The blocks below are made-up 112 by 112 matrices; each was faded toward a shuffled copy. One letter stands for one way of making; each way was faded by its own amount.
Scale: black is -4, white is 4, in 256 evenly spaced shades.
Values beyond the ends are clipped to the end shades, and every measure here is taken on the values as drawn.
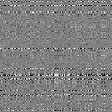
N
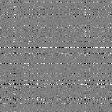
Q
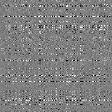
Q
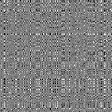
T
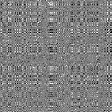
T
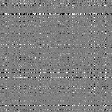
Q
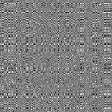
T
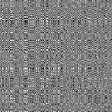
T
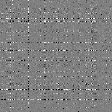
Q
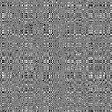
T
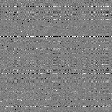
N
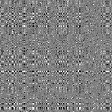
T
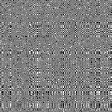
T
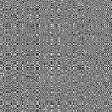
T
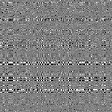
N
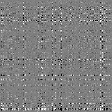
Q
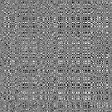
T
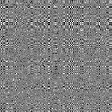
T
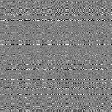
N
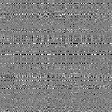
N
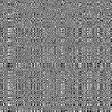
T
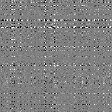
Q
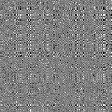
T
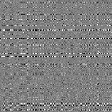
N
